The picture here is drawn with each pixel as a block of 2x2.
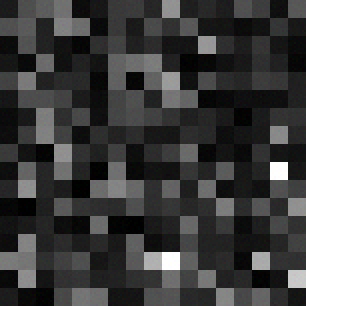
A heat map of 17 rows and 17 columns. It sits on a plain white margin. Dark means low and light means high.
No overall slope runs across the table. On average the colour sits 20% of the way up the scale. The values are skewed, with a long tail toward high values. The texture is fine-grained noise.
